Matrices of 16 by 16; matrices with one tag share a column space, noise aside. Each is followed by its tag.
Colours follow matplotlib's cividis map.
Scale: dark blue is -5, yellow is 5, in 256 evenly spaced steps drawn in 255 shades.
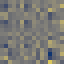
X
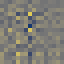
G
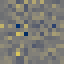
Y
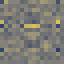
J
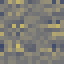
J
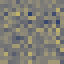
G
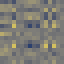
Y
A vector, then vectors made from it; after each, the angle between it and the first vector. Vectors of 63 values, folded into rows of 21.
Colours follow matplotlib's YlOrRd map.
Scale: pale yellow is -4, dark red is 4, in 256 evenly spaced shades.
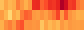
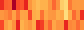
partly opposed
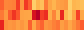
partly opposed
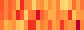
partly opposed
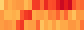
nearly parallel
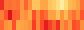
nearly opposite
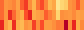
partly opposed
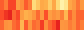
nearly opposite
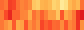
nearly opposite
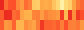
nearly opposite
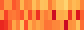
partly opposed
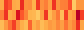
orthogonal
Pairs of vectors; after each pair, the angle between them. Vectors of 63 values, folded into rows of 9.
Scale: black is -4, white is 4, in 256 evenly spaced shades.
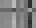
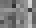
nearly opposite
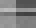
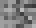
partly aligned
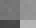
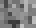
partly aligned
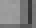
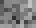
partly opposed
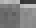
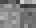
nearly opposite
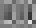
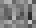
nearly parallel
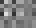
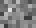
partly aligned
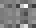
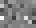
orthogonal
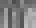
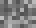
orthogonal
